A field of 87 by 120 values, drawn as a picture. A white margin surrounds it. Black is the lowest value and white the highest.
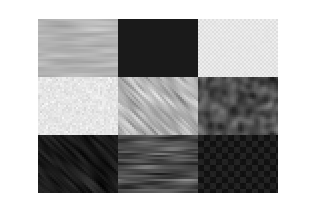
It is made of 3 by 3 panels. Panel 1,1: high, streaked across, faint in contrast. Panel 1,2: very low, flat. Panel 1,3: very high, checkered, faint in contrast. Panel 2,1: very high, fine-grained, faint in contrast. Panel 2,2: high, slanting down to the right. Panel 2,3: low, blotchy. Panel 3,1: very low, slanting down to the right, faint in contrast. Panel 3,2: low, streaked across. Panel 3,3: very low, checkered, faint in contrast.
